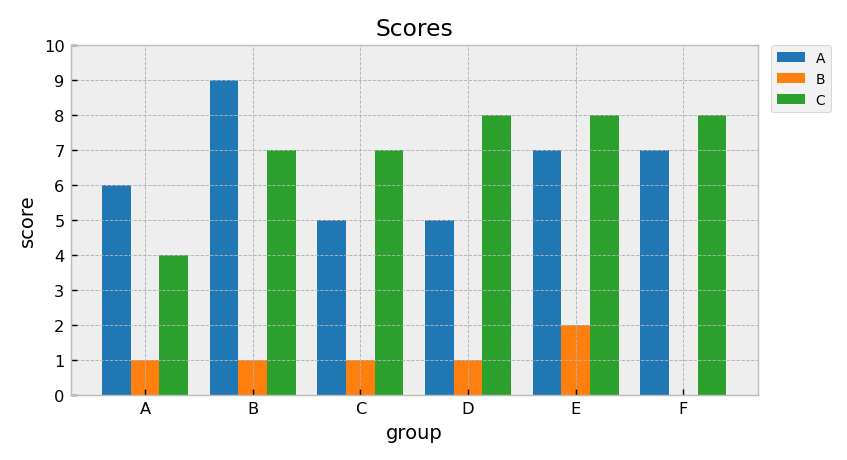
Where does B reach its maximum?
E
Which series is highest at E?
C
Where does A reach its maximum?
B
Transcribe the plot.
Title: Scores
x-axis: group, ticks A B C D E F
y-axis: score, ticks 0 1 2 3 4 5 6 7 8 9 10
Legend: A, B, C
Values:
A: 6 9 5 5 7 7
B: 1 1 1 1 2 0
C: 4 7 7 8 8 8
